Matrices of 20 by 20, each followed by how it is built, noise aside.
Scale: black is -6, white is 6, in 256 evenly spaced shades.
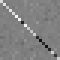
diagonal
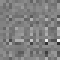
low rank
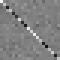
diagonal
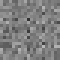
low rank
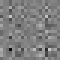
low rank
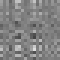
low rank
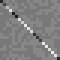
diagonal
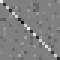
diagonal
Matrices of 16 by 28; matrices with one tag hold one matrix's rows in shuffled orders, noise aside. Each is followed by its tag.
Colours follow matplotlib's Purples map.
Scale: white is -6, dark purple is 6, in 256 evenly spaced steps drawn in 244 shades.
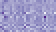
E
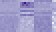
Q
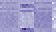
Q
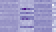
Q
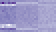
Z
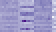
Q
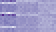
Z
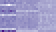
Z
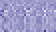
E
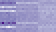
Z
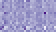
E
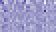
E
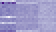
Z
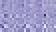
E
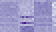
Q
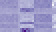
Q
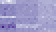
Z
